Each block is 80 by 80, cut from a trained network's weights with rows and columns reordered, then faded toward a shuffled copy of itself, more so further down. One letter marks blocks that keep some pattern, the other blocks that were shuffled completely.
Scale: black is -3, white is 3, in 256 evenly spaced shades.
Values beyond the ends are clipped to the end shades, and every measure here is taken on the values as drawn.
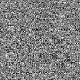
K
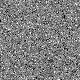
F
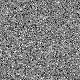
F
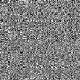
K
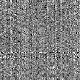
K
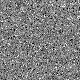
F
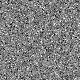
F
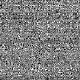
K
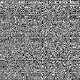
K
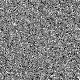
F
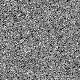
F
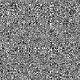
K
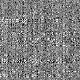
K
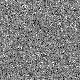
F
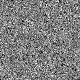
F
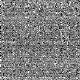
K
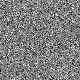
F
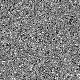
F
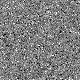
F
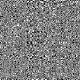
K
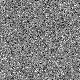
F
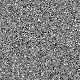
F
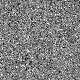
F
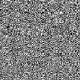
K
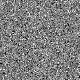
F
